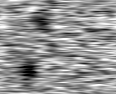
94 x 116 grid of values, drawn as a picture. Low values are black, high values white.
Slope: none. Dips: two. Grain: streaks across. Ninth with the lowest average: bottom left. Mirror symmetry: none.
